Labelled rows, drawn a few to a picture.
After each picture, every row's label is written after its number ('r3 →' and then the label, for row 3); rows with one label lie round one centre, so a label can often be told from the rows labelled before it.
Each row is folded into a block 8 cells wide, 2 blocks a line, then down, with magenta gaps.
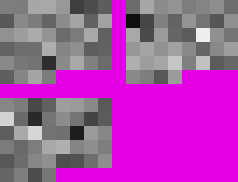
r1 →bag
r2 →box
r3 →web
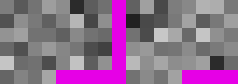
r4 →bag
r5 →box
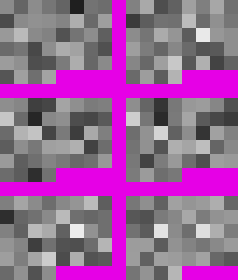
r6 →bag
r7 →box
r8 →web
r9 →web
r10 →box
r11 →box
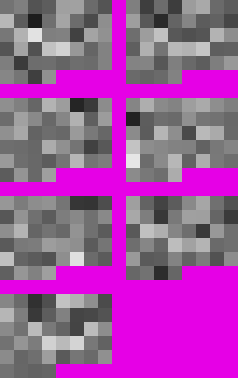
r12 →web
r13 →web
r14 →bag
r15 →box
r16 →bag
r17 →web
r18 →web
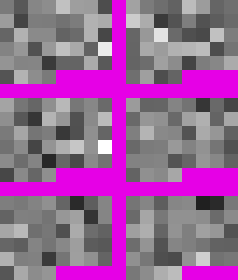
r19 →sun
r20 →web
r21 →sun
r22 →bag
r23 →bag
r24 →bag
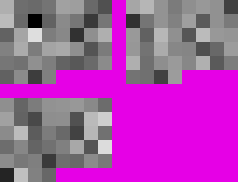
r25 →web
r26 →box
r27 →sun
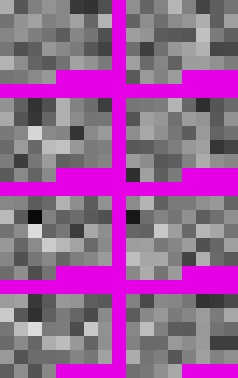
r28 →bag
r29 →bag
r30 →web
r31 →bag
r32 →web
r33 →box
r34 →web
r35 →bag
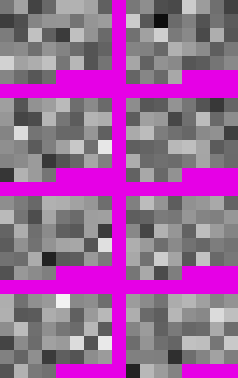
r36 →box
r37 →web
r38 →sun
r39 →bag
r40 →sun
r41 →box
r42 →sun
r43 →sun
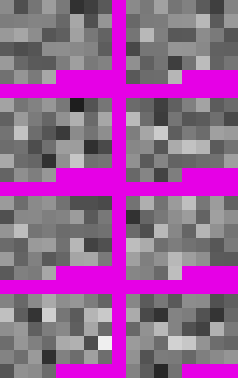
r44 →bag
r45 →bag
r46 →bag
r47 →web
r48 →bag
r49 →box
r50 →sun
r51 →web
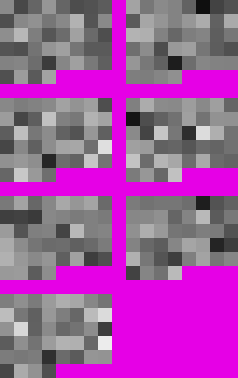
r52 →bag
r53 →bag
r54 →sun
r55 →box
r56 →box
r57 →bag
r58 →sun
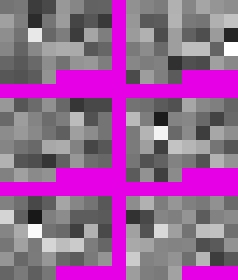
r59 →web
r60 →sun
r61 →bag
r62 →web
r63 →web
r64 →box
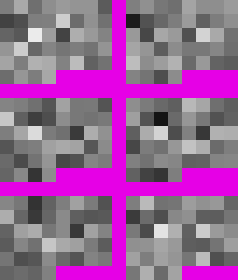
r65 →box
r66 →box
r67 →web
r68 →web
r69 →web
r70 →box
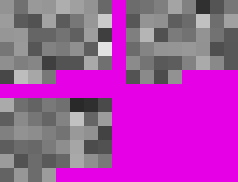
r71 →sun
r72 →bag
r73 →bag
